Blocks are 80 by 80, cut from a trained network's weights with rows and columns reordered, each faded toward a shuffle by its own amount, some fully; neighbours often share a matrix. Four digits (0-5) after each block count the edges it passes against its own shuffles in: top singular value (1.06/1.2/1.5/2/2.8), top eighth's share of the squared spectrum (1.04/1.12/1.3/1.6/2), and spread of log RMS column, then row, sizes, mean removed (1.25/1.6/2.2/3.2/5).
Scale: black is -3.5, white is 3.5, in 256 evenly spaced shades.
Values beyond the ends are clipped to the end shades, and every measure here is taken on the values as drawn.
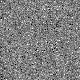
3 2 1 1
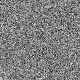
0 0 0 0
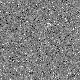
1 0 0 0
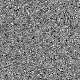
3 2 0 1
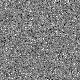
1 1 0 0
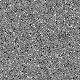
0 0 0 0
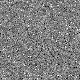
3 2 1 1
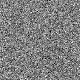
2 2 0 1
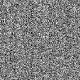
3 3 1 1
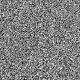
2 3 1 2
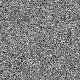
0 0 0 0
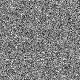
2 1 0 0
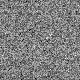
1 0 0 0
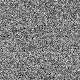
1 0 0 0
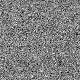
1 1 0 0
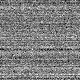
4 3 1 2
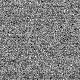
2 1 0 0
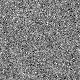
0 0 0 0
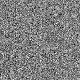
2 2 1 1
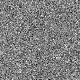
2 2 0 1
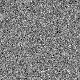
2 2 0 1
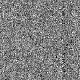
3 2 1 1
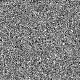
1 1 0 0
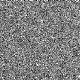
2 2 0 1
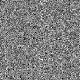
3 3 1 2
